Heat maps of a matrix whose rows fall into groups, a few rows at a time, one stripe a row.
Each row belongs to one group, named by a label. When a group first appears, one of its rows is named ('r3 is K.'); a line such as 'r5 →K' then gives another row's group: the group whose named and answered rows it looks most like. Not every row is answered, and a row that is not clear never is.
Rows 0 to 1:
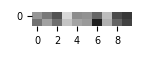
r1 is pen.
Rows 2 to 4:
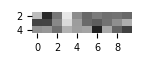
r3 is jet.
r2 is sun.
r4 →pen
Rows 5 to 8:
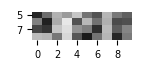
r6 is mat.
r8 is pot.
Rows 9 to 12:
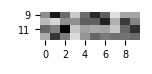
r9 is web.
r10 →pot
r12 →sun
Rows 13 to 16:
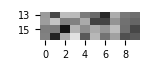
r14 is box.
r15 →pen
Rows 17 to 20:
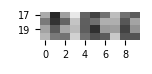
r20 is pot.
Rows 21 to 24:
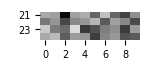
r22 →pen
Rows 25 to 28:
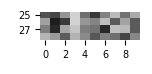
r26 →sun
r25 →web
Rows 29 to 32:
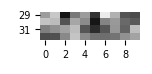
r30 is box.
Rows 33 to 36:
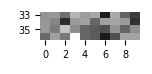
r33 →pen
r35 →pot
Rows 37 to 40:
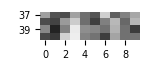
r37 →sun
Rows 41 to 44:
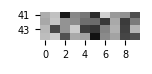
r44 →box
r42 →pot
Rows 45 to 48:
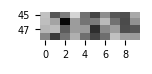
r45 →sun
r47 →box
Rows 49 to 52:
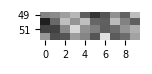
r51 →jet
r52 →sun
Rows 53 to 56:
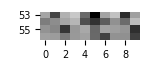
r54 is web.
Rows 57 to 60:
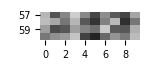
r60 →web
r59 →sun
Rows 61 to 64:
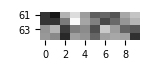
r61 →jet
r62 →jet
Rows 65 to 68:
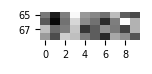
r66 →jet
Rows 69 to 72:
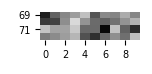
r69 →jet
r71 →pot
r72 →web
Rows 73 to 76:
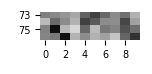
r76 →pen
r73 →web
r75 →mat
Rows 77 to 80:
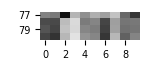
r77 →pen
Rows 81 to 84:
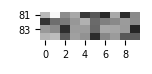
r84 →box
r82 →jet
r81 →pot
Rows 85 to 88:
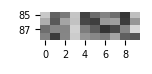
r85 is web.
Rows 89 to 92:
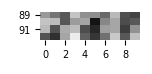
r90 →box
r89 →pen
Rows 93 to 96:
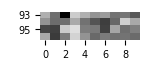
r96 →sun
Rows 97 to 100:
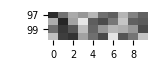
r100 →sun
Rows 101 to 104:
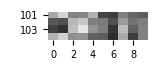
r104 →pot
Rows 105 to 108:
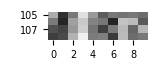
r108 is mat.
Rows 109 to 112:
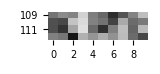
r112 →pen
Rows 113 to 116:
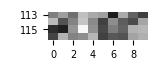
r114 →sun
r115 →jet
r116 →jet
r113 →pen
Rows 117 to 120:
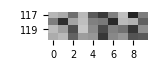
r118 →mat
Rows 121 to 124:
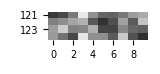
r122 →web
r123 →box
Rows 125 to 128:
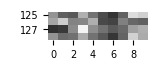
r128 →jet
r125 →jet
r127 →jet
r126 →box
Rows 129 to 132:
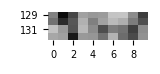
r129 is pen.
